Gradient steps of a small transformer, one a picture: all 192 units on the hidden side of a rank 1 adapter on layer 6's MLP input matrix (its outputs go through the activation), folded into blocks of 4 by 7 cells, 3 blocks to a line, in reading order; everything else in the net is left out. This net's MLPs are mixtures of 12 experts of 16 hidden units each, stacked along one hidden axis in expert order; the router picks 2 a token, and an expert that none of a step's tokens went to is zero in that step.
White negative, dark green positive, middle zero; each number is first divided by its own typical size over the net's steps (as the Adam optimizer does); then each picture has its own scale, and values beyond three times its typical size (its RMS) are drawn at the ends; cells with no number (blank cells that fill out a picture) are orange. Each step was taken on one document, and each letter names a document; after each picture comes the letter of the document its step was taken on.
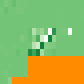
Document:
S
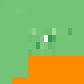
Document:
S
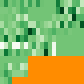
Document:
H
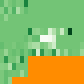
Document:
S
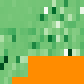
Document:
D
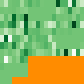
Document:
H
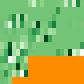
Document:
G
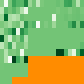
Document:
H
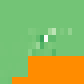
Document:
S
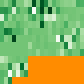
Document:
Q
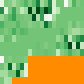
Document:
Q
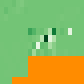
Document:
S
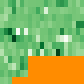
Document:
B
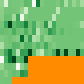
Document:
G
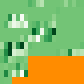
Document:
G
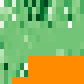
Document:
Q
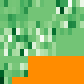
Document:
H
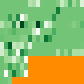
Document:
G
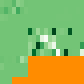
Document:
S
